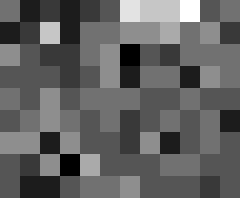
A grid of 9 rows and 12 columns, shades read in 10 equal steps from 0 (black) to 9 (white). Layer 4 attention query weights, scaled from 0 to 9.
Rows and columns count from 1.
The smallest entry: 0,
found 2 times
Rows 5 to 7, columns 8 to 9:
3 3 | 3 4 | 5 1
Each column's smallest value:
1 1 1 0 2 3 0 3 1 1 2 1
